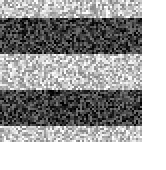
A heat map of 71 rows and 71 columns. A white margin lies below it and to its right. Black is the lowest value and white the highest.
Average level on the scale: 50%. Stripes: horizontal, repeating 2 times. Histogram: flat.
